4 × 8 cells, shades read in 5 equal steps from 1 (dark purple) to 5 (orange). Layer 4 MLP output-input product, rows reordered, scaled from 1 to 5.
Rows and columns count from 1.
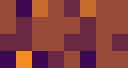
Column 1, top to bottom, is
3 3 2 1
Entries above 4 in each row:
0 0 0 1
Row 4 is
1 5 1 2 3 1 3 3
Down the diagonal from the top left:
3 2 3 2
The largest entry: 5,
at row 4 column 2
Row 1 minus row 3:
1 -1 1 0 0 2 0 1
